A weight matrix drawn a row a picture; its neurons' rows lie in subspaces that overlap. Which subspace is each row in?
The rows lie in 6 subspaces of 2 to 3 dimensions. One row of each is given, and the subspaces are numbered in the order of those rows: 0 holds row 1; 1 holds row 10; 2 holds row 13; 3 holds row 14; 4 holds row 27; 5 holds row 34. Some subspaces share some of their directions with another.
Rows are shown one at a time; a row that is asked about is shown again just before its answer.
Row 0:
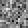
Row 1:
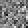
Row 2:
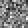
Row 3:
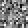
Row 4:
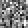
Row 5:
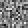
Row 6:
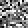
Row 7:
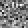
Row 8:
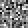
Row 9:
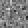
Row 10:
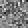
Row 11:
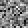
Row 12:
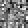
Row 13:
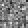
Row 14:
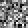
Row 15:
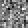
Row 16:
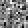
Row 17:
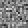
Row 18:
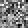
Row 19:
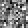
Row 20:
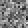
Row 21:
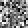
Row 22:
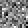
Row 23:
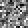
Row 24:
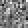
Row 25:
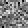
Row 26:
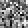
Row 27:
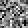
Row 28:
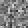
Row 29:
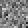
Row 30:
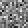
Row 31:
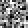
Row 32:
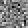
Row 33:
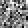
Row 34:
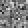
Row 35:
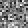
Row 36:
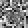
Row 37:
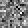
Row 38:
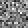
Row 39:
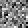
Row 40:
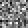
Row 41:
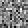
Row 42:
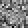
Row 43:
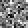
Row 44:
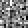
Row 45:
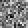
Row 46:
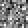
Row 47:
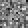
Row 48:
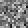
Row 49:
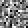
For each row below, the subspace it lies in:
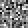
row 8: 5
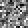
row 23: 4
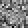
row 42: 1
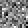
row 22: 0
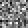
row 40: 2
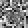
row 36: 1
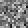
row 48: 0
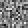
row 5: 5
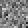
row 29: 0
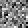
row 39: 0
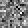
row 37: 4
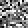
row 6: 1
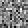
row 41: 5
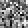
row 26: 4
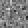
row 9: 1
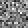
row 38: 2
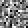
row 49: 0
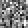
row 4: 4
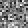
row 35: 5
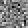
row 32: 4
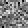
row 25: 1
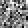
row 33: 2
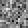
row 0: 0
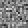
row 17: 5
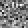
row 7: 5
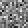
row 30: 5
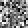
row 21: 4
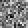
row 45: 3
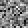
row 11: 4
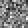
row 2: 2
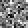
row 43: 3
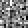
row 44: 1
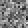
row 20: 0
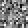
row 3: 3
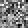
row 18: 1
